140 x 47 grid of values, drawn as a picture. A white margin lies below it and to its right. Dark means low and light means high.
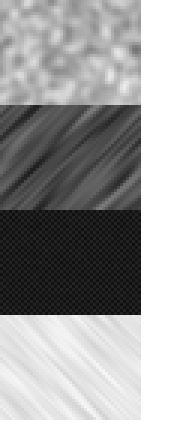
It is made of 4 by 1 panels. Panel 1,1: high, blotchy. Panel 2,1: low, slanting up to the right. Panel 3,1: very low, checkered, faint in contrast. Panel 4,1: very high, slanting down to the right, faint in contrast.
